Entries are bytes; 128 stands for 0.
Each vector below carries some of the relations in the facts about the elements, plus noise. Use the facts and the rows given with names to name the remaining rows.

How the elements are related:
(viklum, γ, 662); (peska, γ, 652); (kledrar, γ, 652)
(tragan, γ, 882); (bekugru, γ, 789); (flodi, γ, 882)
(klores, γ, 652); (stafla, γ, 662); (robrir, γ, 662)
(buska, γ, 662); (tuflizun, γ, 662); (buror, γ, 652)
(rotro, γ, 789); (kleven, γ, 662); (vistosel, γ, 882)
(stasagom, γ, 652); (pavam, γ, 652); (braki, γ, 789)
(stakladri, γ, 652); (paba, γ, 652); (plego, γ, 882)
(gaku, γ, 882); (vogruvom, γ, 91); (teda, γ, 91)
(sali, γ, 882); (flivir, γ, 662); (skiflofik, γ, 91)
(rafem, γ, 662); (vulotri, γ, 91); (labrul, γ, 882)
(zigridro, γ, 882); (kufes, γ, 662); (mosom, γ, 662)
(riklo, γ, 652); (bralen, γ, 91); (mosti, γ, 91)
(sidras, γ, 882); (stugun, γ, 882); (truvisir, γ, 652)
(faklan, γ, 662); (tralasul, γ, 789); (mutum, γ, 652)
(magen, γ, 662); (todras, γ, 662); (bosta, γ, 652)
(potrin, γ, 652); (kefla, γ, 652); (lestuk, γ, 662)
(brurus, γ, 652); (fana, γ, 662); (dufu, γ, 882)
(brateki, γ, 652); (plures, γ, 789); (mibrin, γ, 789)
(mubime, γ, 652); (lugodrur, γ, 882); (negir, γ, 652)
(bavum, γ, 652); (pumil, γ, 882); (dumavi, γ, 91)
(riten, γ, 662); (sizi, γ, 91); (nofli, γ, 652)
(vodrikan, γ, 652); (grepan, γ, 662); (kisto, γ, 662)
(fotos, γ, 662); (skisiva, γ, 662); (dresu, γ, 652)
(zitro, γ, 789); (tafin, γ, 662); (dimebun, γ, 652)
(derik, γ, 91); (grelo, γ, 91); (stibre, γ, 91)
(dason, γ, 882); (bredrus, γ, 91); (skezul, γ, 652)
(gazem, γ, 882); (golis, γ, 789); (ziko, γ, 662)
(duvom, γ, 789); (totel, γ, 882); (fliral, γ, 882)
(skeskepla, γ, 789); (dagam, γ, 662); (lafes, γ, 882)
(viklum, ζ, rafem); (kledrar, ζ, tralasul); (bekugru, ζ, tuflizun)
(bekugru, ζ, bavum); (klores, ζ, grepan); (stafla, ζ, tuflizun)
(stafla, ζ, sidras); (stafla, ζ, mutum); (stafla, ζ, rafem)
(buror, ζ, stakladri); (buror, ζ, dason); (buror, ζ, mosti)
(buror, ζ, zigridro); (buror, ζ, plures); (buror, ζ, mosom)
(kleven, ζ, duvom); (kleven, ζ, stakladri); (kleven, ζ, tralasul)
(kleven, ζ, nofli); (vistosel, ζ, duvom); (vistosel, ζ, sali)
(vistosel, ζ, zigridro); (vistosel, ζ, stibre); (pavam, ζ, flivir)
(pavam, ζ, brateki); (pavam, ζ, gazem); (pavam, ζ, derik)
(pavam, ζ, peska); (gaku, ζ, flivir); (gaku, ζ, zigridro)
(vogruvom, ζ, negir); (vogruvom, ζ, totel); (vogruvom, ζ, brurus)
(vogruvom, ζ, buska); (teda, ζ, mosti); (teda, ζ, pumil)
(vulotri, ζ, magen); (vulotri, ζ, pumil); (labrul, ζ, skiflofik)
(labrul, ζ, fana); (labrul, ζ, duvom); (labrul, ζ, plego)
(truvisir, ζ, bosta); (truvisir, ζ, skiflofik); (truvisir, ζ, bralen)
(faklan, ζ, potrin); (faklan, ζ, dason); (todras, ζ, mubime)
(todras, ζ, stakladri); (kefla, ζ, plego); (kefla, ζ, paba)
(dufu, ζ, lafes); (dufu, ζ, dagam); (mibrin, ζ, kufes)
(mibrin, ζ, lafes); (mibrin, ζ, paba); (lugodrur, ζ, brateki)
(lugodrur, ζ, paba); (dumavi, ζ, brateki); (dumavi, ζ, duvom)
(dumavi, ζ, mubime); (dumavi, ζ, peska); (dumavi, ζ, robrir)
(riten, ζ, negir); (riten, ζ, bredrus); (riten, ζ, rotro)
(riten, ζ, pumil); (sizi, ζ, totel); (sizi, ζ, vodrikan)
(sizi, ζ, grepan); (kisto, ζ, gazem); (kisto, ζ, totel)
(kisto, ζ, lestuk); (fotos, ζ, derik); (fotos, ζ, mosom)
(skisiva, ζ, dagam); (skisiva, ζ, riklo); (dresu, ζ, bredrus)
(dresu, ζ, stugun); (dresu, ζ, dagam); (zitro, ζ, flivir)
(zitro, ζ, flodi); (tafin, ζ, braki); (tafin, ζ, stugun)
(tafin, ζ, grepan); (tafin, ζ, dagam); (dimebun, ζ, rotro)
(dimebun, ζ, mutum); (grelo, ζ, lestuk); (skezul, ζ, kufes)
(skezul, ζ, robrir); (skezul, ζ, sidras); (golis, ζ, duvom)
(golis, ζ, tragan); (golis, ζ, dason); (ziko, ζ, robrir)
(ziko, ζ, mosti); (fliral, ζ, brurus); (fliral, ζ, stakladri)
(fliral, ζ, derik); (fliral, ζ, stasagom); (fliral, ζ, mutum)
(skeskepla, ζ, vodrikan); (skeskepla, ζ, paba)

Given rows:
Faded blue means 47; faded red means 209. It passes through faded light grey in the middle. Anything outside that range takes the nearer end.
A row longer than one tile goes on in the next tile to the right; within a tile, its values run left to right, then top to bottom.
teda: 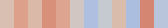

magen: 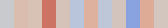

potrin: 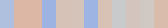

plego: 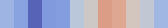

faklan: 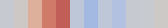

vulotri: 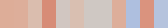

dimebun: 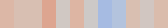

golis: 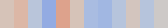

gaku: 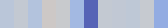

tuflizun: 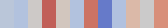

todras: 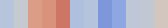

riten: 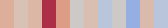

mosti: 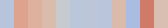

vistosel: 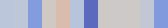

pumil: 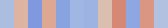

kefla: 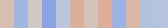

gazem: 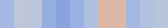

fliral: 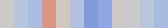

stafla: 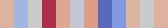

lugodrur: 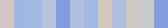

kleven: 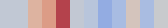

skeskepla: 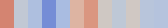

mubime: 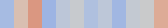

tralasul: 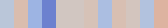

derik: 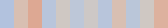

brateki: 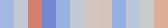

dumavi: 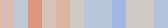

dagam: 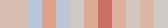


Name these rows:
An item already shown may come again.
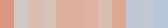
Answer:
vogruvom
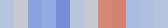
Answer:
totel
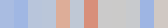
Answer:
fana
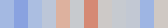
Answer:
fana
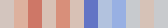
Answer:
buror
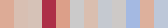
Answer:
riten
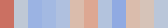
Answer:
mibrin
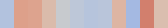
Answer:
mosti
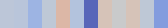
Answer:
vistosel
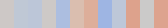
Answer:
bavum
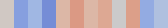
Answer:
truvisir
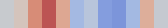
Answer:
ziko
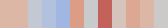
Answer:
riklo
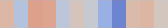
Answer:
skezul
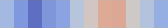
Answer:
plego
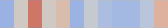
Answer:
flivir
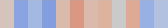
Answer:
truvisir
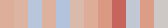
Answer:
bredrus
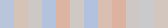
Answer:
stibre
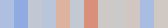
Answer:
fana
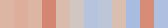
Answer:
teda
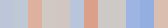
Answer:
lestuk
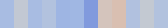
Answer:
flodi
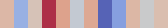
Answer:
stafla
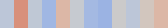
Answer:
plures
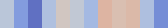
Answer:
labrul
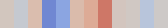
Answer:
vodrikan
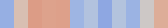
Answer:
mosom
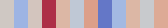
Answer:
viklum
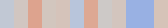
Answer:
lestuk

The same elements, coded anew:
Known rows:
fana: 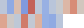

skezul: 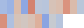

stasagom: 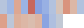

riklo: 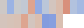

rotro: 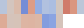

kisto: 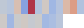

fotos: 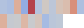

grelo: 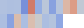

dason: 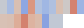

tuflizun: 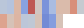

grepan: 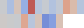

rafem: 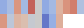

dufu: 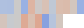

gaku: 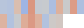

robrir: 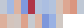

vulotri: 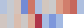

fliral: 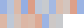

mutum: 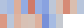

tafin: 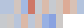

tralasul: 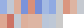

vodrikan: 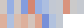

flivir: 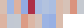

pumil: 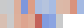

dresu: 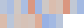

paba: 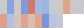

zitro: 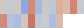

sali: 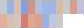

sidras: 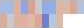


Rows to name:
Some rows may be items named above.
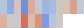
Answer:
plego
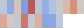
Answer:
fana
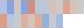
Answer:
kefla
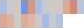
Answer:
golis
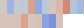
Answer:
riklo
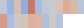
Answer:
pavam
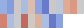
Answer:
bosta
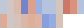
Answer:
rotro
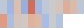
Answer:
pavam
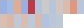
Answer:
kleven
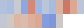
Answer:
bredrus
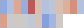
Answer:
stafla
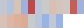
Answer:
faklan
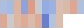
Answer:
sidras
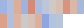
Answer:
dimebun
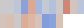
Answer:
braki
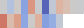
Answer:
bavum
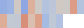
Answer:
labrul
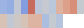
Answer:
dumavi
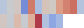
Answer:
vulotri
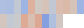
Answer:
dufu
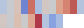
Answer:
vulotri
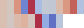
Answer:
magen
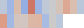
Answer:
pavam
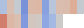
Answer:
bekugru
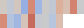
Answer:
zitro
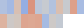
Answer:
vistosel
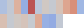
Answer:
riten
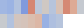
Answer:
sizi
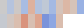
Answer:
stugun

